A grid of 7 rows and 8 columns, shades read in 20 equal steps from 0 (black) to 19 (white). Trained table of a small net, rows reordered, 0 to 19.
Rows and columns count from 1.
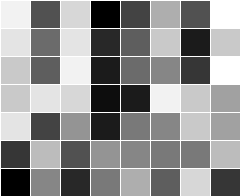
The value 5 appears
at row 1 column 5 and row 5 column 2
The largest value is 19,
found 2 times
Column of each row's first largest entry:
8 1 8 6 1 2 7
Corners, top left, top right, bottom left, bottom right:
18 19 0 4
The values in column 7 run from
2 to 16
